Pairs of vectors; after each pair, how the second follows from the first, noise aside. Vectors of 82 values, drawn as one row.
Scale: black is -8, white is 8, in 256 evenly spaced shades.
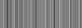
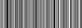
scaled up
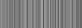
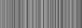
copied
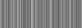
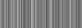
copied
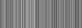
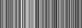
scaled up
